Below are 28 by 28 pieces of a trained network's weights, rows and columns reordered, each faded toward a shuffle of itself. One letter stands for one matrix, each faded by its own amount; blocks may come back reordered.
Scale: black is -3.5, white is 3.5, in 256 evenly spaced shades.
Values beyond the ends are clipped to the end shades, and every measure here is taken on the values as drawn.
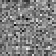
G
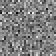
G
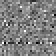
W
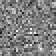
G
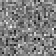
G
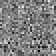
W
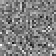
G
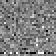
W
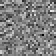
G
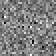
W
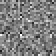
G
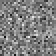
G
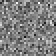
G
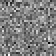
G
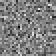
G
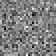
G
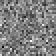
G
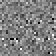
W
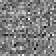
G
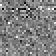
W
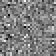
G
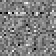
W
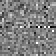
W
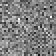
G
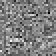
G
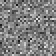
G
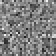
G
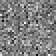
W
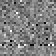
W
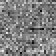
G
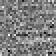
G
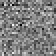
G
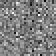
W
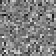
W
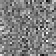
W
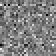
W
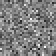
G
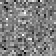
W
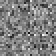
W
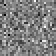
G
